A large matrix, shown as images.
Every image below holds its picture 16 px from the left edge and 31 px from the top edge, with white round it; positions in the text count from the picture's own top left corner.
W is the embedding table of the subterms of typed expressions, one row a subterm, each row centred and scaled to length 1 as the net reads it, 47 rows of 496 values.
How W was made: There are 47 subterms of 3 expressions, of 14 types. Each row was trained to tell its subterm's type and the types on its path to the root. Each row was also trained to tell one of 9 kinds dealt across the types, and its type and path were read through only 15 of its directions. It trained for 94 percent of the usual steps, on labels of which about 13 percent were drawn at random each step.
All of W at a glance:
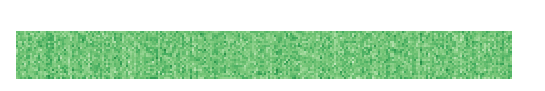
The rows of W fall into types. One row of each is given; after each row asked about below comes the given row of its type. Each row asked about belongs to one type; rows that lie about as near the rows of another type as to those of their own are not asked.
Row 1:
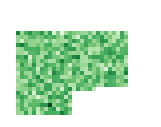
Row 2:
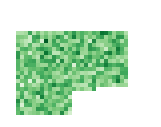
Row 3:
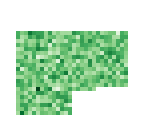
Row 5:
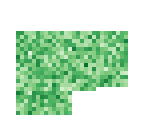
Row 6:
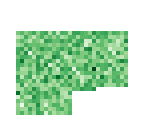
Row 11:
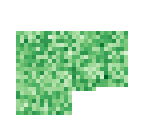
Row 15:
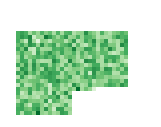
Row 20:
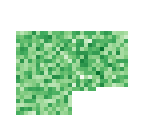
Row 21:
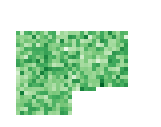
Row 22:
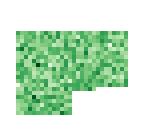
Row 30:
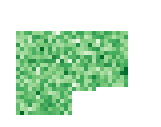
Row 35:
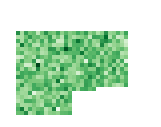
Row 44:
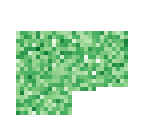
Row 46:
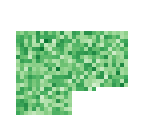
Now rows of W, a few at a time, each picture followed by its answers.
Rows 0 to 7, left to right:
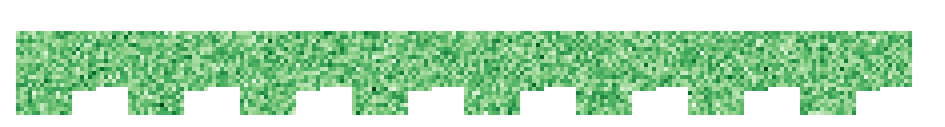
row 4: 2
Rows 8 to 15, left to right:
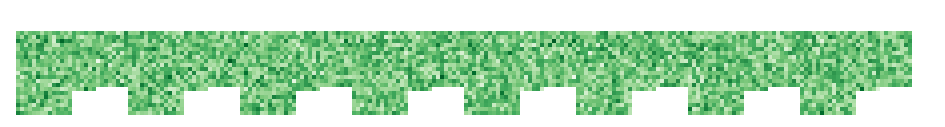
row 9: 46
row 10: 22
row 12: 5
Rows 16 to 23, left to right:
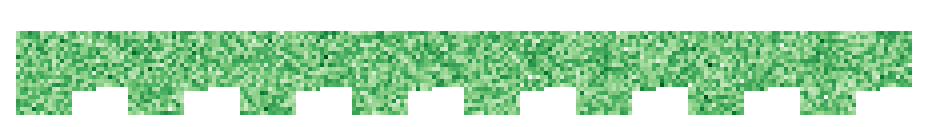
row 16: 2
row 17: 5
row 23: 21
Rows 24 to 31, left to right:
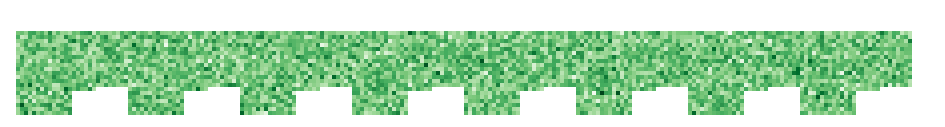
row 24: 3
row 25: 22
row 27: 35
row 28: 15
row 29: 35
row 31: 2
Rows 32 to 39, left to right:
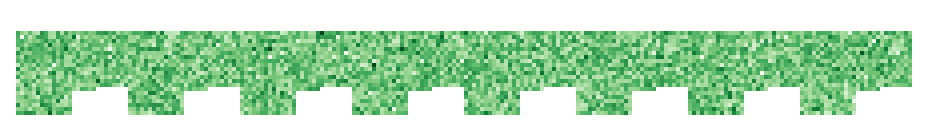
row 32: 11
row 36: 3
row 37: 21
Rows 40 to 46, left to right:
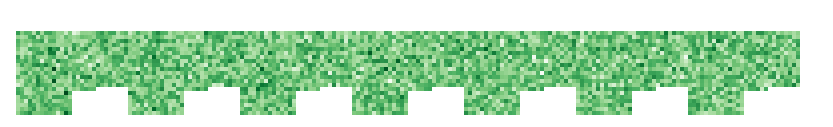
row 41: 21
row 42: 35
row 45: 3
